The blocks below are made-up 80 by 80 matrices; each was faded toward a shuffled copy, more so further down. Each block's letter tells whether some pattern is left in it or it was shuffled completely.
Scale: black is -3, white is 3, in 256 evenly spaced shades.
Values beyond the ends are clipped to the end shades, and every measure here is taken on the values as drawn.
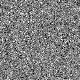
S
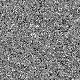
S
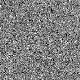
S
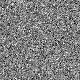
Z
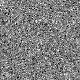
S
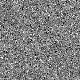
S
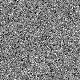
Z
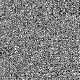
S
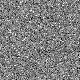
Z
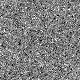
Z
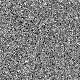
Z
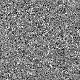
S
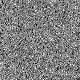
Z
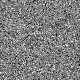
Z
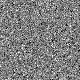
Z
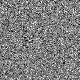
S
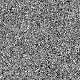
S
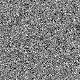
S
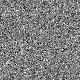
Z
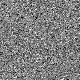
Z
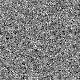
S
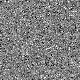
S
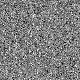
Z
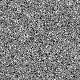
Z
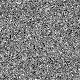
Z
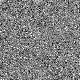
S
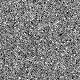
Z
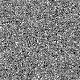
S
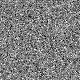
Z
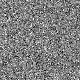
S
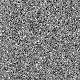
Z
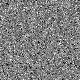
Z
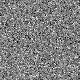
S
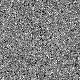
Z
